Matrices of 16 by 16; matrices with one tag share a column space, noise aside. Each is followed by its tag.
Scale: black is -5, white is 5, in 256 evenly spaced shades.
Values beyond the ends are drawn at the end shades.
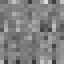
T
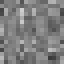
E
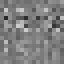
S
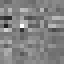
S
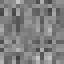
E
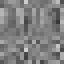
E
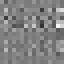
S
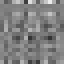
T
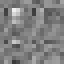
E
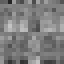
T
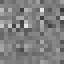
S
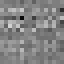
S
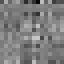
T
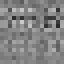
S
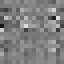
S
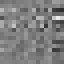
S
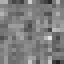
T
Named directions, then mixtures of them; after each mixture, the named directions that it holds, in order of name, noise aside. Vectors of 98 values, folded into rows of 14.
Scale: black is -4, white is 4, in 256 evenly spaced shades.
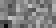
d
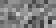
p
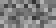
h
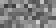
d, h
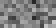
h, p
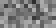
h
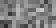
d, p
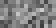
d, p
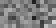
h, p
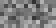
h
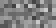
d, h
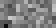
d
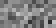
p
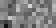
d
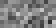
p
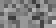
h, p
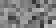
h, p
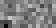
d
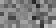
h, p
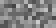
d, h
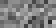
p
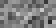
p
